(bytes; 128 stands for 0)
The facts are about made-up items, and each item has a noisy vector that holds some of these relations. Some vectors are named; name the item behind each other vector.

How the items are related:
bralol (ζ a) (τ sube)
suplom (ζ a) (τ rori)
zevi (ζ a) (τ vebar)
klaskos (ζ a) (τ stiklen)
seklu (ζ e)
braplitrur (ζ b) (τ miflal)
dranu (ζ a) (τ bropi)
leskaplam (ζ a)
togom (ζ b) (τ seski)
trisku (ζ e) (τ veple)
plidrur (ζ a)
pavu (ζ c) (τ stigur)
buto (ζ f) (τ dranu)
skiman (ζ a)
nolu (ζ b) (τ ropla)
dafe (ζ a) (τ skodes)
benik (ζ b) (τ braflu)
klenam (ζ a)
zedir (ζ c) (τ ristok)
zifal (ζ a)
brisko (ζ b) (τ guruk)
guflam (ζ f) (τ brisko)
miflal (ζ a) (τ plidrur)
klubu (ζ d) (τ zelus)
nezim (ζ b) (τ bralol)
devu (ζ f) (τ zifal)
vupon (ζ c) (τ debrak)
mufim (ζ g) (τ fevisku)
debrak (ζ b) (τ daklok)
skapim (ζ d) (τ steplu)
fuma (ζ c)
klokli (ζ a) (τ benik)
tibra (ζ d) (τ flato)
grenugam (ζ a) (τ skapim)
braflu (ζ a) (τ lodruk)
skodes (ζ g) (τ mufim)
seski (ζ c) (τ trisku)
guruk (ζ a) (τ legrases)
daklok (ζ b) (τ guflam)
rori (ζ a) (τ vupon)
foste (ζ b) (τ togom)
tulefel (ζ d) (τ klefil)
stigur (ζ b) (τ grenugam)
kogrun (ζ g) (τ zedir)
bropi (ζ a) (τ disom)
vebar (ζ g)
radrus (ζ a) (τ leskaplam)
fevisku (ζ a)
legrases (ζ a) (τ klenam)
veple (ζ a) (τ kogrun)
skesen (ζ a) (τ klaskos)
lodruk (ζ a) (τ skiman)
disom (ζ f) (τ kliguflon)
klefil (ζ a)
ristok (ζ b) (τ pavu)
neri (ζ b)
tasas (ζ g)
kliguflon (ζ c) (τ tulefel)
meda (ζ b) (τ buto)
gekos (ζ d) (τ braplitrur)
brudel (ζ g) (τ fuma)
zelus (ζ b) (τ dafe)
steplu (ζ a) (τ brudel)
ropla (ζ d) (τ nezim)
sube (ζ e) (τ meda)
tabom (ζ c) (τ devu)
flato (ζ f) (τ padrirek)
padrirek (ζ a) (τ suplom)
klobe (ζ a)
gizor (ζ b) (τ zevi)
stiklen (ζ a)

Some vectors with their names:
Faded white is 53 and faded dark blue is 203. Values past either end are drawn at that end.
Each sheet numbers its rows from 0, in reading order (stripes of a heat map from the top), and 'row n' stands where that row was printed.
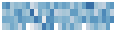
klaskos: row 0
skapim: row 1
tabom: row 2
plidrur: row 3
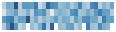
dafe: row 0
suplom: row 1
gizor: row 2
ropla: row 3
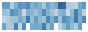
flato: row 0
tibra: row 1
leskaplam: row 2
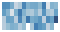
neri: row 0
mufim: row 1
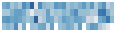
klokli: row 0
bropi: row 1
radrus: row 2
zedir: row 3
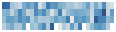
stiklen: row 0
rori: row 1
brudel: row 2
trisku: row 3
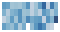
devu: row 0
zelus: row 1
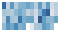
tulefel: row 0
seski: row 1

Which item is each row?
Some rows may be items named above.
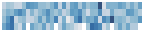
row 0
guruk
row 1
devu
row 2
pavu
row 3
skodes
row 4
tabom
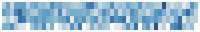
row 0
ristok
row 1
klokli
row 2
brudel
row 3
fuma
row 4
steplu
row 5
benik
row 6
brisko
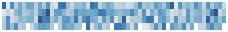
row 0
kliguflon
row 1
trisku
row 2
seklu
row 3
nezim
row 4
guflam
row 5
steplu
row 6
disom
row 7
togom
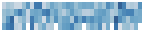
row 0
guruk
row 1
nezim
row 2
klubu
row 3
klokli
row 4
bralol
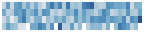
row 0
pavu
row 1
debrak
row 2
buto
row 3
skiman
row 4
mufim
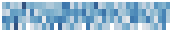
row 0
braflu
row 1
brudel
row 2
sube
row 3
meda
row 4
stigur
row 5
grenugam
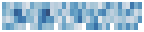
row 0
kogrun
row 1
veple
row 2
pavu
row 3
daklok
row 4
vupon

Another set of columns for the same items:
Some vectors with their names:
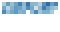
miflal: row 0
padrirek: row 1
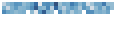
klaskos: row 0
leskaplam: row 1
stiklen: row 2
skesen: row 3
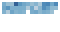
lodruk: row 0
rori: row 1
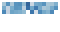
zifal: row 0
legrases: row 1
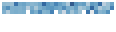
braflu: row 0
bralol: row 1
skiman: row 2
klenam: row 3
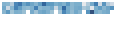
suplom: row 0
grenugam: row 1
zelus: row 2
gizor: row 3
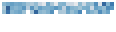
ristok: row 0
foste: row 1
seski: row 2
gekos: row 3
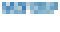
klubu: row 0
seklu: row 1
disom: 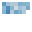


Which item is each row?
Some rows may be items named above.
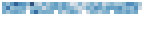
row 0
grenugam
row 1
buto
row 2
kliguflon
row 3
trisku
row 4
klokli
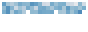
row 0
disom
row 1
vupon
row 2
seski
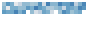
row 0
tabom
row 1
tulefel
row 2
sube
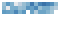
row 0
tabom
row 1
steplu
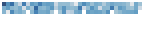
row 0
fuma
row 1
stigur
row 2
kogrun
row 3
guflam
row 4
zedir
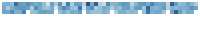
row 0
bralol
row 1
pavu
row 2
klubu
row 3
brudel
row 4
seklu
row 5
stigur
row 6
meda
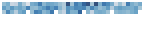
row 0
togom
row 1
nezim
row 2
ropla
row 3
skapim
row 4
veple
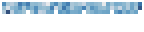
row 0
flato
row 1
kogrun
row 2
brisko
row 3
zedir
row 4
devu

